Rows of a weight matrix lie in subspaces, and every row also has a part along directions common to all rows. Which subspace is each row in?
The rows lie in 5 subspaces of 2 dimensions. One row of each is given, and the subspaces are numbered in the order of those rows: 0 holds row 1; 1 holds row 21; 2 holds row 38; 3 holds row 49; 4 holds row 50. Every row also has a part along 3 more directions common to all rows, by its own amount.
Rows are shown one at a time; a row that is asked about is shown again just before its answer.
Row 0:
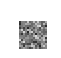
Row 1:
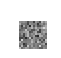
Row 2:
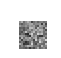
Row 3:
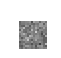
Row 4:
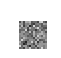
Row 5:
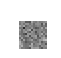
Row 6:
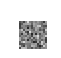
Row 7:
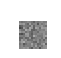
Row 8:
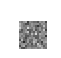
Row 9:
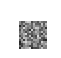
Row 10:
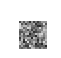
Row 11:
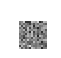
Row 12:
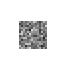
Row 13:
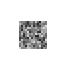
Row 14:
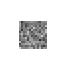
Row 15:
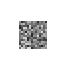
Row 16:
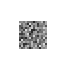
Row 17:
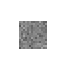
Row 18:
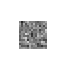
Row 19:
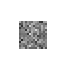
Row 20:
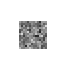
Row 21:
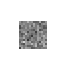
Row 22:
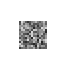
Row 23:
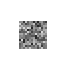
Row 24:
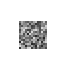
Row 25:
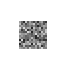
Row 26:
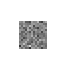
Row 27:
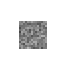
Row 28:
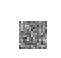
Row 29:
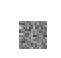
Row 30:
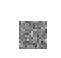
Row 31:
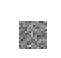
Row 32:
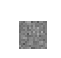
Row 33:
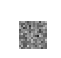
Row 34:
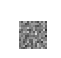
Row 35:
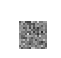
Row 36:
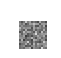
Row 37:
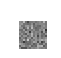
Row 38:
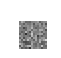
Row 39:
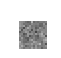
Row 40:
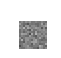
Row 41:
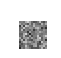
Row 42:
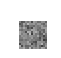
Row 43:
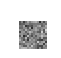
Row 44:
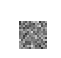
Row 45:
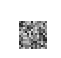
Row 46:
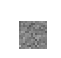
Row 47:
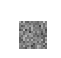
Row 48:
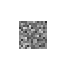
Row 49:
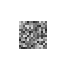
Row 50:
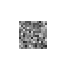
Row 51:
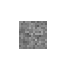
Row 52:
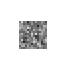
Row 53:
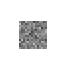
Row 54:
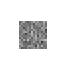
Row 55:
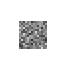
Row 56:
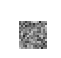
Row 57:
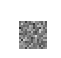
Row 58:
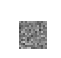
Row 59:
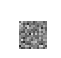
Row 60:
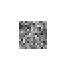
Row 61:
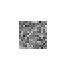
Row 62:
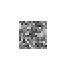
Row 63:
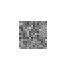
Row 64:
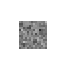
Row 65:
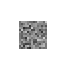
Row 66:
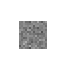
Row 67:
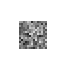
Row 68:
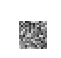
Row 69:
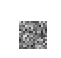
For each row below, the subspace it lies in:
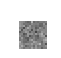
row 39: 1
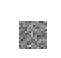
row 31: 2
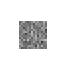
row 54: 3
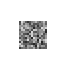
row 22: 4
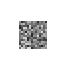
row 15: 0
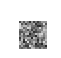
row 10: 4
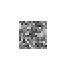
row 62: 4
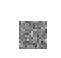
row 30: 4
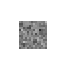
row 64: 0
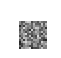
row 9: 1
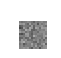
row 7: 0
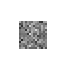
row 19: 2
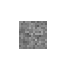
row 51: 2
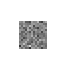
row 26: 2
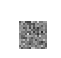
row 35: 2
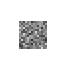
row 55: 1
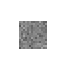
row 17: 4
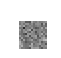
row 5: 1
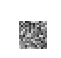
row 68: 2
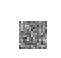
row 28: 4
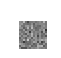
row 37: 3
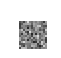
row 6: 3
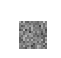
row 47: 3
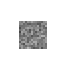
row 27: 1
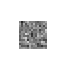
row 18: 4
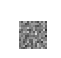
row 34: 3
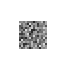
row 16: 0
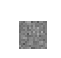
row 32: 2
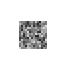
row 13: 0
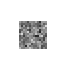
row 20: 0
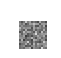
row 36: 3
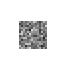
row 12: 0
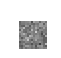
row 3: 1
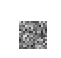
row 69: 3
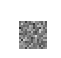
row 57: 0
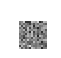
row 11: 2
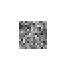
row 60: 4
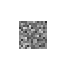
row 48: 0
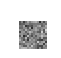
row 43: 3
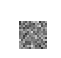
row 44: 3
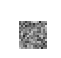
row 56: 3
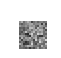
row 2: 2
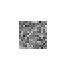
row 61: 3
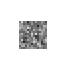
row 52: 4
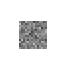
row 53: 4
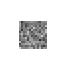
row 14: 4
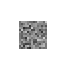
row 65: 0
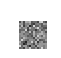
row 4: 2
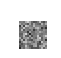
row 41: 1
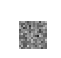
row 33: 0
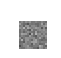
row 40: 1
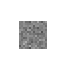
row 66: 2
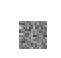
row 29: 0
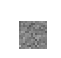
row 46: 2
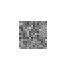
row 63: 0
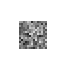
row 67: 2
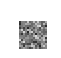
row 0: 3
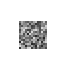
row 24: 4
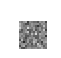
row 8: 3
